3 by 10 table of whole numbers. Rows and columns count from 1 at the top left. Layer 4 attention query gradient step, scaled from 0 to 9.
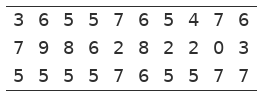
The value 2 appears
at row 2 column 5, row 2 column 7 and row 2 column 8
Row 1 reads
3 6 5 5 7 6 5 4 7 6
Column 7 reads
5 2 5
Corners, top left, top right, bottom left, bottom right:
3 6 5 7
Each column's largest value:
7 9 8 6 7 8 5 5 7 7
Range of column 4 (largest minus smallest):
1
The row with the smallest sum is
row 2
